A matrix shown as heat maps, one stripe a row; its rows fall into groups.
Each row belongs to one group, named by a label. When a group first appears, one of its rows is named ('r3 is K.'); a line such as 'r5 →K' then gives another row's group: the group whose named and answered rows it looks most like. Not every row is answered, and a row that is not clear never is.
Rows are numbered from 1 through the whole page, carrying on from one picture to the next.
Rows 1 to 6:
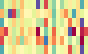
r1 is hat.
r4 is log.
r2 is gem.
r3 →hat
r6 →hat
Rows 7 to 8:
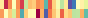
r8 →log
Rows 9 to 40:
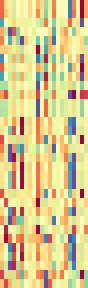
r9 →log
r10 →log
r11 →hat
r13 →gem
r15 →hat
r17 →hat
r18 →hat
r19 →log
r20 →hat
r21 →hat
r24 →log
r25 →gem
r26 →gem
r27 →gem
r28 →gem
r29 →gem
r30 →log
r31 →log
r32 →gem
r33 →gem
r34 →log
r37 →gem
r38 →gem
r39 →log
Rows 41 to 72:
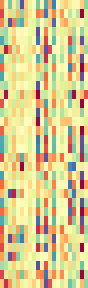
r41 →gem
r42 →log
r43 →gem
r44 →hat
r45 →hat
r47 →hat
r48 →log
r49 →hat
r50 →hat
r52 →log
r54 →log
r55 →log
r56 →hat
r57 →hat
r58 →log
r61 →log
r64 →log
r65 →hat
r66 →log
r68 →log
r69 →gem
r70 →hat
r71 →log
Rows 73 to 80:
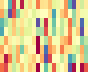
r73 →gem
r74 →gem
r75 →hat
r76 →hat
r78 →log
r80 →log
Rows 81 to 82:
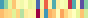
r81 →hat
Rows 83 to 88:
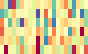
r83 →gem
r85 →gem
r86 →log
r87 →log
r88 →log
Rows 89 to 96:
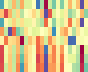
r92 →gem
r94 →log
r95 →log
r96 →log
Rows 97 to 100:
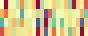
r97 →log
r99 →hat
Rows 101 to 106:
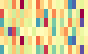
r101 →gem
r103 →hat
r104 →gem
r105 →gem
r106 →hat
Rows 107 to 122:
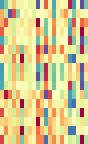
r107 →hat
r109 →log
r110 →log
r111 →hat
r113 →gem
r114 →hat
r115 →hat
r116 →hat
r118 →gem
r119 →log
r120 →log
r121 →gem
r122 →log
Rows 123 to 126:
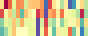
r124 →log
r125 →hat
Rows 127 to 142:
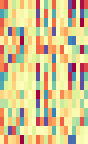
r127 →log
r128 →hat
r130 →gem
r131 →gem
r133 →gem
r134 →log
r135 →hat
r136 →hat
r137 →log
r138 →hat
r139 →gem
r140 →log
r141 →gem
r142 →gem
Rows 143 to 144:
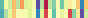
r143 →hat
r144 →hat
